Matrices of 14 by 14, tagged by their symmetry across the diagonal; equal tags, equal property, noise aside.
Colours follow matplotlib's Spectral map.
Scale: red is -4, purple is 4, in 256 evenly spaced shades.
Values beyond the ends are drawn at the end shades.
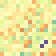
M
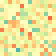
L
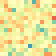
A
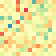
L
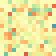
L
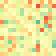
A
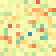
A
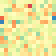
A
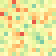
M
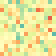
A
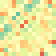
M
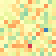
L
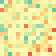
M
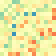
M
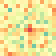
M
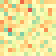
M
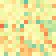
L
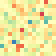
L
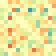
L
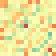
M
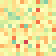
A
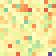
A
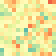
L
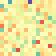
A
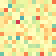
L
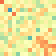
M
